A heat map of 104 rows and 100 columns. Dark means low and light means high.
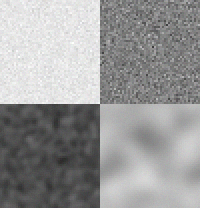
It is made of 2 by 2 panels. Panel 1,1: very high, fine-grained, faint in contrast. Panel 1,2: middling, fine-grained. Panel 2,1: low, blotchy, faint in contrast. Panel 2,2: high, smooth.
